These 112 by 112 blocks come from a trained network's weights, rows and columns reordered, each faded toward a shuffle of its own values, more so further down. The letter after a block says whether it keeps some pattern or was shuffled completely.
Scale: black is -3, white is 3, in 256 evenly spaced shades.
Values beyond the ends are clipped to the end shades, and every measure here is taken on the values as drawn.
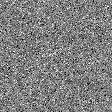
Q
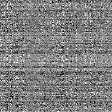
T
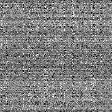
T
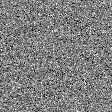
Q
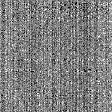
T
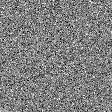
Q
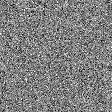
Q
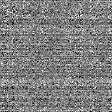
T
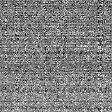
T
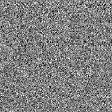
T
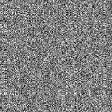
T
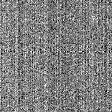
T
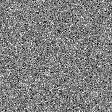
Q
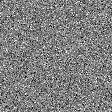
Q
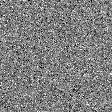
Q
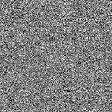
T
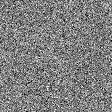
Q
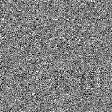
T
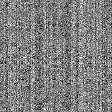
T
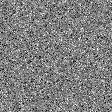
Q
